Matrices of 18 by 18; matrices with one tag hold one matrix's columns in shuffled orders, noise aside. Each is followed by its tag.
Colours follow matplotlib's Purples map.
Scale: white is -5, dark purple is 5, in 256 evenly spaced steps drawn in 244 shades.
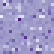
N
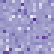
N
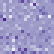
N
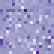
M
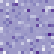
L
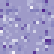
M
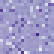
L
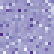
L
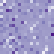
L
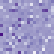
L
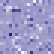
L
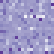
N
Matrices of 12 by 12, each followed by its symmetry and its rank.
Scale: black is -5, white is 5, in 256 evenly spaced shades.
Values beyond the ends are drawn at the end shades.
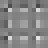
symmetric, rank one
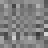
neither, rank two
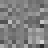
neither, rank two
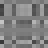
neither, rank one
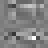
neither, rank two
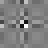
symmetric, rank one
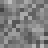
antisymmetric, full rank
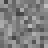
neither, full rank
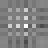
symmetric, rank one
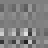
neither, rank one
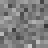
neither, full rank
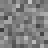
antisymmetric, full rank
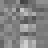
neither, rank two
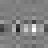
neither, rank one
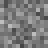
neither, full rank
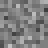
antisymmetric, full rank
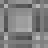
symmetric, rank one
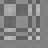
symmetric, rank one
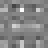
neither, rank two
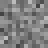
antisymmetric, full rank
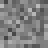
antisymmetric, full rank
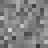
neither, full rank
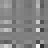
neither, rank one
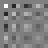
symmetric, rank one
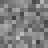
neither, full rank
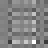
neither, rank one
